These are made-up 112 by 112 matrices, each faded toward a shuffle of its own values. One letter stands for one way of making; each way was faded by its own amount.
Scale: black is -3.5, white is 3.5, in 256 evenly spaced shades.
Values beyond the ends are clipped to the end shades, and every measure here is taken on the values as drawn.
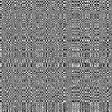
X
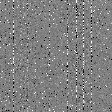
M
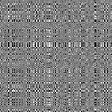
X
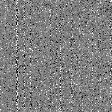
M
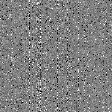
M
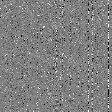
M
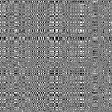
X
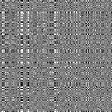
X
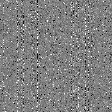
M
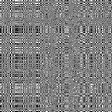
X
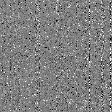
M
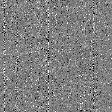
M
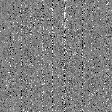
M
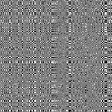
X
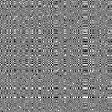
X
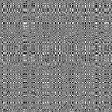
X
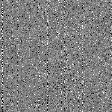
M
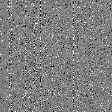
M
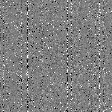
M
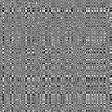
X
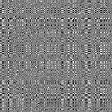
X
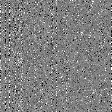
M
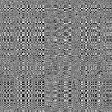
X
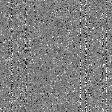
M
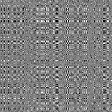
X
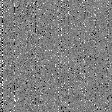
M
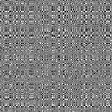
X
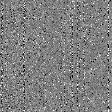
M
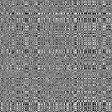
X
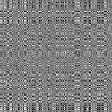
X
